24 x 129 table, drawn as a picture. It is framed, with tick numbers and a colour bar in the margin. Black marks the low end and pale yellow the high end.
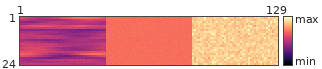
It is made of 1 by 3 panels. Panel 1,1: middling, streaked across. Panel 1,2: high, flat. Panel 1,3: very high, fine-grained, faint in contrast.
